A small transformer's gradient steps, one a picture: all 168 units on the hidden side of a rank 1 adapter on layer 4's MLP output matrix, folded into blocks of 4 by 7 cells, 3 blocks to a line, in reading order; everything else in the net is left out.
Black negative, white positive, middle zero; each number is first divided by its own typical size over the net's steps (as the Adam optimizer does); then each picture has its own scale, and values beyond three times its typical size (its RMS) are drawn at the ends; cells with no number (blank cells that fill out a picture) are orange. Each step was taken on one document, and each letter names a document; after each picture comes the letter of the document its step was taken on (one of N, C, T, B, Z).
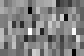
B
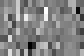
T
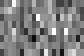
B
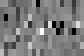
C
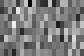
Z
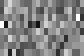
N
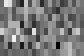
Z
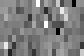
C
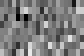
T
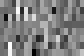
T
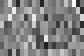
T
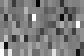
C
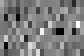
C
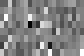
C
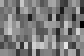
Z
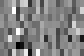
T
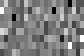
Z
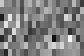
B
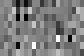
T
